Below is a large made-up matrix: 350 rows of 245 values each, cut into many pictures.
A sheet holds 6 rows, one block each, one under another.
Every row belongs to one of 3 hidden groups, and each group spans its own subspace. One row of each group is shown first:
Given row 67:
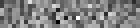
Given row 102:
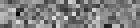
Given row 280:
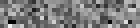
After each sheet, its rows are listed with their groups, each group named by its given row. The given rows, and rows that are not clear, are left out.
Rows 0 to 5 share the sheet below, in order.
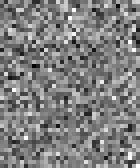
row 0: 102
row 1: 102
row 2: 280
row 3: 280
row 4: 102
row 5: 102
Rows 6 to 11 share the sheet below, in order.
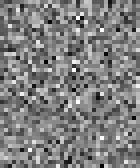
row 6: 67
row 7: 280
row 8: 280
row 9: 102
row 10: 280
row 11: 102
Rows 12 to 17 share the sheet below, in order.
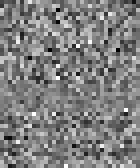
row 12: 67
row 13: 67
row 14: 67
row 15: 102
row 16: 280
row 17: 280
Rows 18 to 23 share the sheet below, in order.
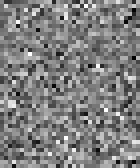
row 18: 280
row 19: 102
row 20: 102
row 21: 280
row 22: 280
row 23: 102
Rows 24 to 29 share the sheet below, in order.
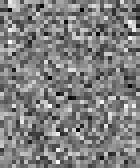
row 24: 102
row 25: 280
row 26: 67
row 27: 67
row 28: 67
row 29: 67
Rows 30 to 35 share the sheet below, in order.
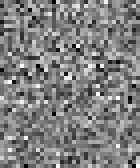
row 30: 280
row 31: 67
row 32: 102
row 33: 102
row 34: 280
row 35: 102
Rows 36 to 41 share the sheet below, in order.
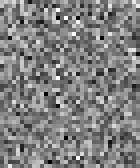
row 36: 67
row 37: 102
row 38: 67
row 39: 67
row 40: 280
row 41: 67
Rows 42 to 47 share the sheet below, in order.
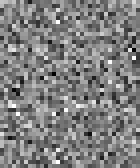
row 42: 67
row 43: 280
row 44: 102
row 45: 280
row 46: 280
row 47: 67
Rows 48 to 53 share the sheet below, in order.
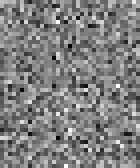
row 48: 67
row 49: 102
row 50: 280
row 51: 280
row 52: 102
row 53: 280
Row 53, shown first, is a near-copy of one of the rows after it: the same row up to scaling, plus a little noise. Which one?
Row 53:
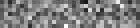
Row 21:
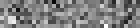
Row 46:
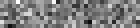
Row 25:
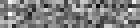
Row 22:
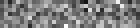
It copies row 22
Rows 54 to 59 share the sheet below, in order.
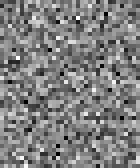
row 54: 67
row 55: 67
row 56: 280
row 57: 102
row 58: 280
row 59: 102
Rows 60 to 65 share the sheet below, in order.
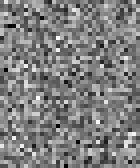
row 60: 280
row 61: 67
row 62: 280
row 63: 102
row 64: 102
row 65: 280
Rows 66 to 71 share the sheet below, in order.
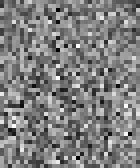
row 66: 67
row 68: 67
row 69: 280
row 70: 280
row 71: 67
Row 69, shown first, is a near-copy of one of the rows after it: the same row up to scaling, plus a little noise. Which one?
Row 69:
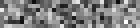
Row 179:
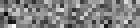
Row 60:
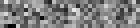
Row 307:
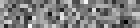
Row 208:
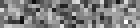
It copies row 208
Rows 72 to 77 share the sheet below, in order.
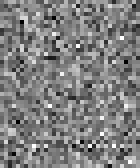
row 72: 102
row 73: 67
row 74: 280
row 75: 67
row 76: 280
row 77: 280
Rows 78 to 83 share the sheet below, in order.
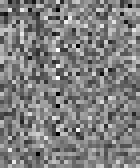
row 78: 102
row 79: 67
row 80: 67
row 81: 67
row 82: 67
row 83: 102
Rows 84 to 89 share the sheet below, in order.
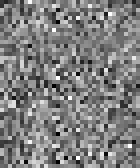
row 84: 67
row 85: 280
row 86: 67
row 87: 280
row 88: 67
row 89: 67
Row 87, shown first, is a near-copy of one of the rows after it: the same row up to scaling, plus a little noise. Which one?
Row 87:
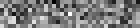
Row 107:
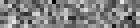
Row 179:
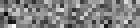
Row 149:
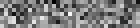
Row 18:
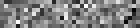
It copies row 149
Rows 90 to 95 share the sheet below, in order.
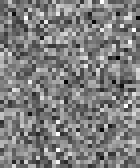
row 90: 102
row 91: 102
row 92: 280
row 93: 280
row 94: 67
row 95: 67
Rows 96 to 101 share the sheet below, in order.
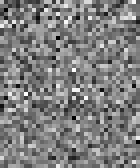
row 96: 102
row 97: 67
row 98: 280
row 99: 280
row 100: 102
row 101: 102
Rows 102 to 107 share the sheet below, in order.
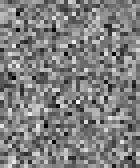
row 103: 280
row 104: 280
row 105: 67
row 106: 102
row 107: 280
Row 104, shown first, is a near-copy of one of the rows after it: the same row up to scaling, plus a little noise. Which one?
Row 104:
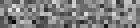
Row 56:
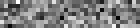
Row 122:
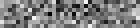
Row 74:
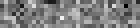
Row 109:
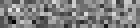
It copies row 109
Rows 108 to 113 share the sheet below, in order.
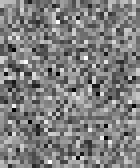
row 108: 67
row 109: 280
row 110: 280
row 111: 102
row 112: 102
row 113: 67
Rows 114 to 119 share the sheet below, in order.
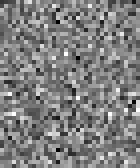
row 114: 67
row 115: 280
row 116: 280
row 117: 102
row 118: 67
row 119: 67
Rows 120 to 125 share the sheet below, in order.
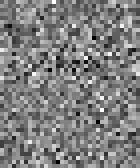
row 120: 280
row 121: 102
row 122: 280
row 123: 102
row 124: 102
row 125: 67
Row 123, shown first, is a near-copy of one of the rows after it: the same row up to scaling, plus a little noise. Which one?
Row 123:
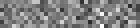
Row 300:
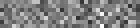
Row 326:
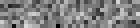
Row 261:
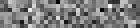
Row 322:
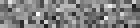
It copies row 300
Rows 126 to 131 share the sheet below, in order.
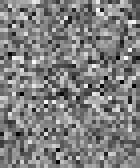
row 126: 102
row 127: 280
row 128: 102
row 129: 102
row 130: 102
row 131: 67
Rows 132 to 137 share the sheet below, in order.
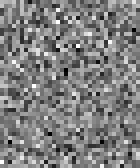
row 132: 67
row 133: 67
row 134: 280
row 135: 280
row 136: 67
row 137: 102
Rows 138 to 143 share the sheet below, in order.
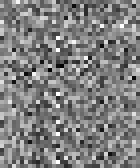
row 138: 280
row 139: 67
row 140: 280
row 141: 67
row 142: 67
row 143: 67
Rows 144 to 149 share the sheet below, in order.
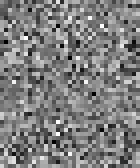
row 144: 102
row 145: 280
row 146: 102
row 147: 102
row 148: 67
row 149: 280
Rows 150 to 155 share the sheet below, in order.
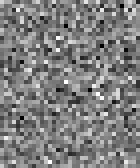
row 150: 280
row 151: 67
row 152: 280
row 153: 102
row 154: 280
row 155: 67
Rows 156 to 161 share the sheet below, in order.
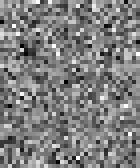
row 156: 102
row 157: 102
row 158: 280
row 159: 280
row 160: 280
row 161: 67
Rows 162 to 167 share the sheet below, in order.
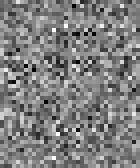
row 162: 280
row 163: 280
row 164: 280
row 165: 102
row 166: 67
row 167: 102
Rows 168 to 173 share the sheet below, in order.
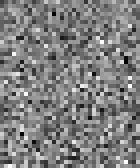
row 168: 280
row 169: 102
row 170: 280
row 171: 280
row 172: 102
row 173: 280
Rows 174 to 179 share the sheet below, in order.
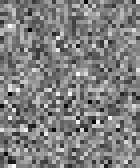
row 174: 280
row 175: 67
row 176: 102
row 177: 102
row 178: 102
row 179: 280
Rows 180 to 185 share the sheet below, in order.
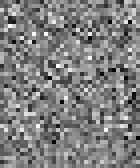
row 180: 280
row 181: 280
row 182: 67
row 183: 280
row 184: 102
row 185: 280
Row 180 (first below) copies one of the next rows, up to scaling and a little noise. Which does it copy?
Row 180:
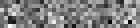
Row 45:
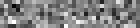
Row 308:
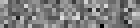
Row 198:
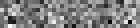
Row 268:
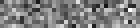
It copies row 198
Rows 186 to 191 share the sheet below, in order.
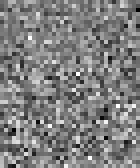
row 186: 102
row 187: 102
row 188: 67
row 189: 102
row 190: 280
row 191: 280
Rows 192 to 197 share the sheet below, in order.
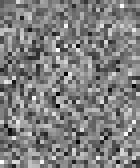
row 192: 280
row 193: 67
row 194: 102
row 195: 67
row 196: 280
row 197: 102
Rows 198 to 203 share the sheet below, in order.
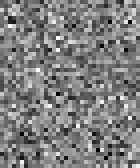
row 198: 280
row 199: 67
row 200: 102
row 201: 67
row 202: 102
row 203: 102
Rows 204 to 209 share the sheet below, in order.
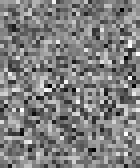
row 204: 280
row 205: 102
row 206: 280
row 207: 102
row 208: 280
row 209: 102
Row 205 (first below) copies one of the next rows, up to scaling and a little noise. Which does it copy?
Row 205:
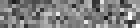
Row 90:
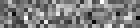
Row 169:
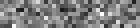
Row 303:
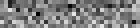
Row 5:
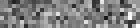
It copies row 5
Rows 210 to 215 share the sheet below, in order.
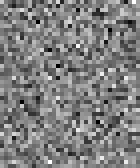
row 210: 102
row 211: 67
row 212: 67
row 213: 102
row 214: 102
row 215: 67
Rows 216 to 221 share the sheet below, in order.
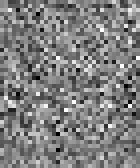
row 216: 102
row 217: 102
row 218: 280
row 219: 280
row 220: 67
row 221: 67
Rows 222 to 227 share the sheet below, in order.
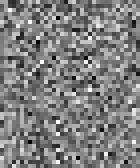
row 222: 102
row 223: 280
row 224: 280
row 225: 102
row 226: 67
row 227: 67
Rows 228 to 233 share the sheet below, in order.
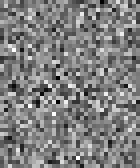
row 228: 280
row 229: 280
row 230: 67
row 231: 102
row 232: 280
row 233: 67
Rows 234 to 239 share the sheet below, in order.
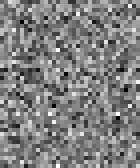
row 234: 102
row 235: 67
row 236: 102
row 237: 280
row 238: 280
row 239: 102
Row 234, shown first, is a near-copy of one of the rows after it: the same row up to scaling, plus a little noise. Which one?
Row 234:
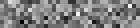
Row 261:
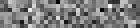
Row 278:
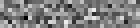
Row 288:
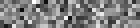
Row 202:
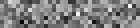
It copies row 202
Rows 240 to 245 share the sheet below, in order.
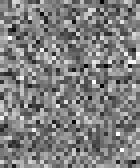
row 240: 102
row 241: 102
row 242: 280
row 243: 67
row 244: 102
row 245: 102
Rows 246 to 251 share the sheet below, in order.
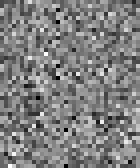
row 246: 67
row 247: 102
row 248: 67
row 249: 102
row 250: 102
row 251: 280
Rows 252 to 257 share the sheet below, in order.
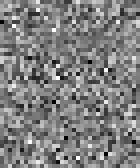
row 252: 102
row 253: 280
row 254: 67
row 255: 102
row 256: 280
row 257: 67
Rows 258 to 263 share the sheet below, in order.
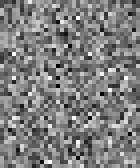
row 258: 67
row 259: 102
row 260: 67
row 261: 102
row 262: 280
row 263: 67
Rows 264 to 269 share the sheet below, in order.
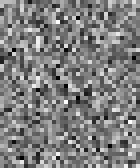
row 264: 67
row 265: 102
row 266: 67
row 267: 102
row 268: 280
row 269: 102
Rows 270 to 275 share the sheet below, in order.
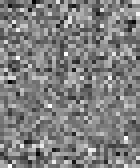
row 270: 102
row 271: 280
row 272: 280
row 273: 67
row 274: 280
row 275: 102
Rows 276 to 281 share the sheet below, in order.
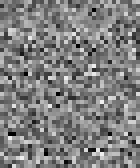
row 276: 102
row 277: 102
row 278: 102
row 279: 67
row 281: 102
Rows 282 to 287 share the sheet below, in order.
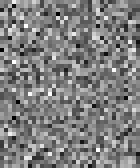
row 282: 102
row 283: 102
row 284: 280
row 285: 102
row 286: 280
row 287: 280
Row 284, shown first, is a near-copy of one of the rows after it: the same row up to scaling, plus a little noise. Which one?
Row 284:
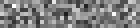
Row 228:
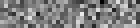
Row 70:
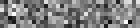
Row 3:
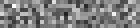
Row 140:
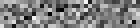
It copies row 3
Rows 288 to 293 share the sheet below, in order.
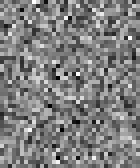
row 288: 102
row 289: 280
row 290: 67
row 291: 67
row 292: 280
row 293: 67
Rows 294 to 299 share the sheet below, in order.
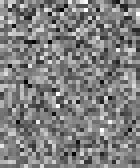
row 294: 280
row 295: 102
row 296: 102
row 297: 67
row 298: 280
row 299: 280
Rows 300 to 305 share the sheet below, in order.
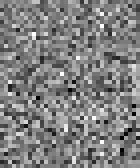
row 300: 102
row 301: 280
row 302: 280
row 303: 102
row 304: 280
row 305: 102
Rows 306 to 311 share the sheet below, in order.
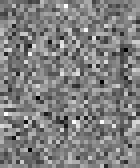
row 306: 102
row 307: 280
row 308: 280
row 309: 280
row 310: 280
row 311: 102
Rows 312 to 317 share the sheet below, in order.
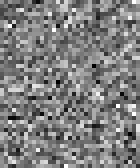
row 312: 102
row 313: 280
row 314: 102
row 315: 102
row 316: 102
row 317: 280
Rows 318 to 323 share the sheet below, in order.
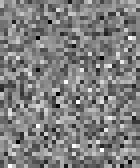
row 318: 67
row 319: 280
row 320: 280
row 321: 67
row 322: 102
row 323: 280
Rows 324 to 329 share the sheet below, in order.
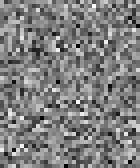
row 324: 280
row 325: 67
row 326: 102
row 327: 67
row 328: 280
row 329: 280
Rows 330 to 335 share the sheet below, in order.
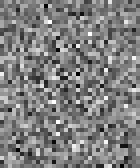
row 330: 67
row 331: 67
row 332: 67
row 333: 102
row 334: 67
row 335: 280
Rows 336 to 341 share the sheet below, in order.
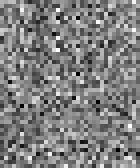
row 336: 67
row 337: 67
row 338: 67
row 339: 102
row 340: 102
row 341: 280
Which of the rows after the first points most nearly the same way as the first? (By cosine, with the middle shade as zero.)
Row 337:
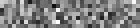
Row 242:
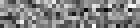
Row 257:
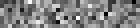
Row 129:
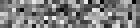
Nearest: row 242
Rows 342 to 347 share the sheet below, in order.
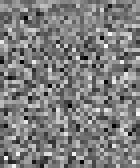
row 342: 102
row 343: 102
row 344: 280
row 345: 102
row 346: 280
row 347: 280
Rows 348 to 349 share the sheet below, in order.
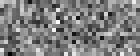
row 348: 67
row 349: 280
